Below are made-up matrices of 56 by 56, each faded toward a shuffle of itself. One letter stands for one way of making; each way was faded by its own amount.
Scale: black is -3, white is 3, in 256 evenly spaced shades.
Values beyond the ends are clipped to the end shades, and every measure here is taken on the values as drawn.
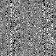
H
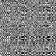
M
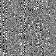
H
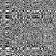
M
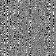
H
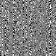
H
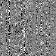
H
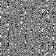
H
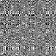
M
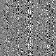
H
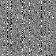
H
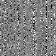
H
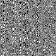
H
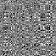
M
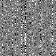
H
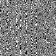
H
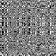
M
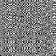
M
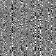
H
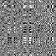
M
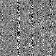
H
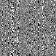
H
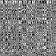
M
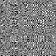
M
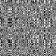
M
